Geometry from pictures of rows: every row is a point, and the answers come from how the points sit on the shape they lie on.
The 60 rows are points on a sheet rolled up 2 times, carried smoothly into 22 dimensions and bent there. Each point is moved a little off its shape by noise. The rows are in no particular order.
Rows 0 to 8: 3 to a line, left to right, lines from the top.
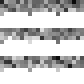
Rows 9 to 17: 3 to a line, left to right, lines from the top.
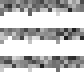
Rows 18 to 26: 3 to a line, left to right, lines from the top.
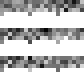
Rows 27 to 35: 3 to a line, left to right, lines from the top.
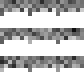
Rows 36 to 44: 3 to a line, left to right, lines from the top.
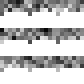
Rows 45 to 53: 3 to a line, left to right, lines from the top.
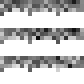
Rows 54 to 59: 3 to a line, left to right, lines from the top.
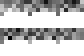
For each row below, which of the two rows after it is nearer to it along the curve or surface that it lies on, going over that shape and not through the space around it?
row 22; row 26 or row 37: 26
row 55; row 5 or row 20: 5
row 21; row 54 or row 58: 58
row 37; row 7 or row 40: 7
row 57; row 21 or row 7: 21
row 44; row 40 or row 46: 40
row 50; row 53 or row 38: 53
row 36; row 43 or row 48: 43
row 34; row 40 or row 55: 55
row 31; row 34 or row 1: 1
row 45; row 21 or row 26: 26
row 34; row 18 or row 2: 2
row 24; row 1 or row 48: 1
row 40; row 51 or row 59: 59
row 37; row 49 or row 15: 15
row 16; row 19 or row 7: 7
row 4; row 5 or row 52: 52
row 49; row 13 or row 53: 53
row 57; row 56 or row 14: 14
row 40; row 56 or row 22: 22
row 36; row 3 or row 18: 18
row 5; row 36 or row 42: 36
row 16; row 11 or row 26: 11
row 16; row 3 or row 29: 3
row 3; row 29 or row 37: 37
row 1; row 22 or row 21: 22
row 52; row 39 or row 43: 43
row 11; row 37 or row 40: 37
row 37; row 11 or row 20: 11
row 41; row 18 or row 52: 52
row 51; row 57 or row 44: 44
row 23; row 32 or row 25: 25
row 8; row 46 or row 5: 46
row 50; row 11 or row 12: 11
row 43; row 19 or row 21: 21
